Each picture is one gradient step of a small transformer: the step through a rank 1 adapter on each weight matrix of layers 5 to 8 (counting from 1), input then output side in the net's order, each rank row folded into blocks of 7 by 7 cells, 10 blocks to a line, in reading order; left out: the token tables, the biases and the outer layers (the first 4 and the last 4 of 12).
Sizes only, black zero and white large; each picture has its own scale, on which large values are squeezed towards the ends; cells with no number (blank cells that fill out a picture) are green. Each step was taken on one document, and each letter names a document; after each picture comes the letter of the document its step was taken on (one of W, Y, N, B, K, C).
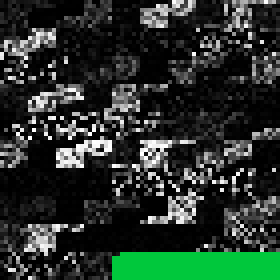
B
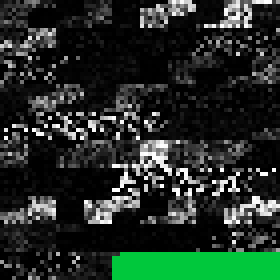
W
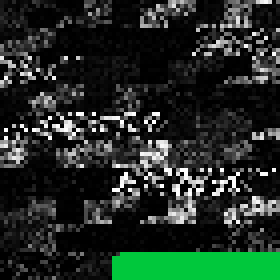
W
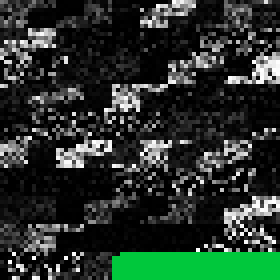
B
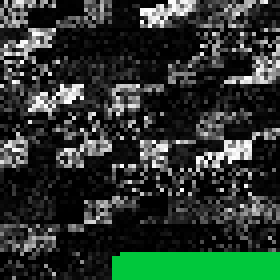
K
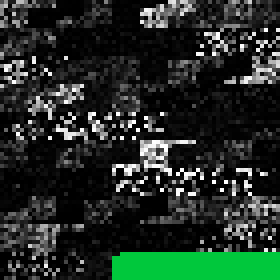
K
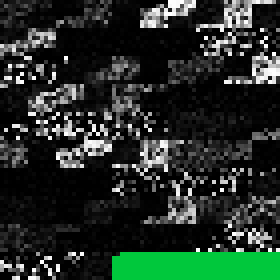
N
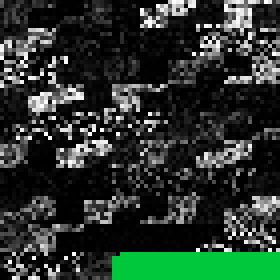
B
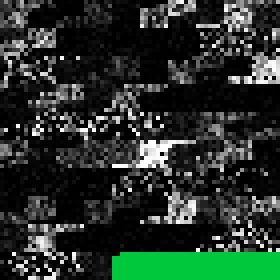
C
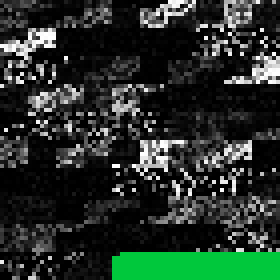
N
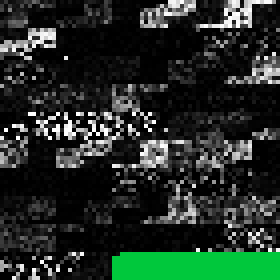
N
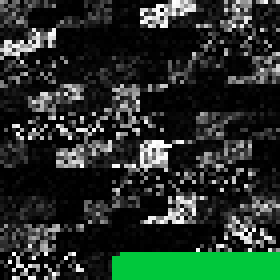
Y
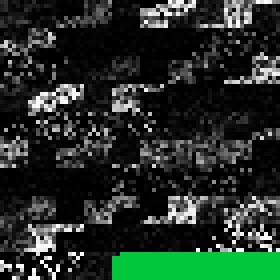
N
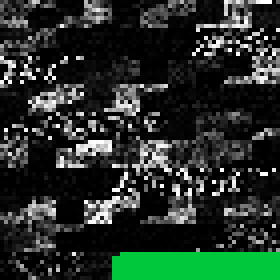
W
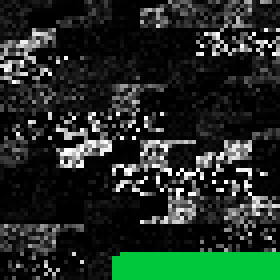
K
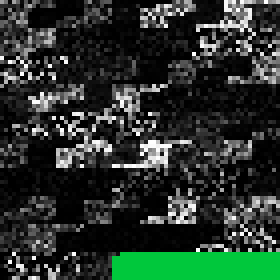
B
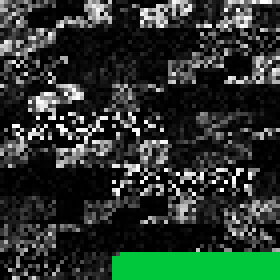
Y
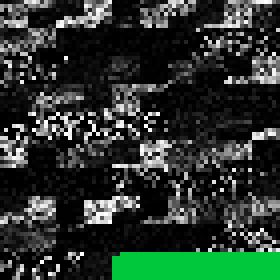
N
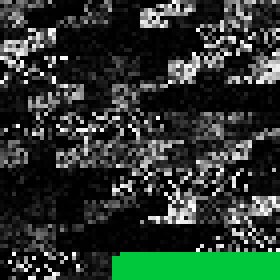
C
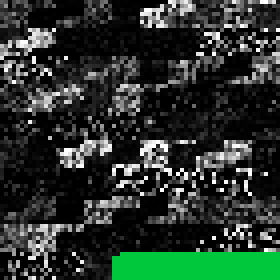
K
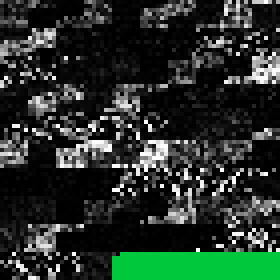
W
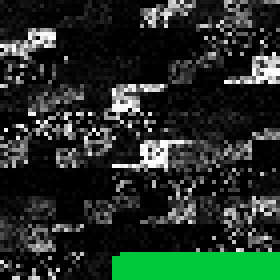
N
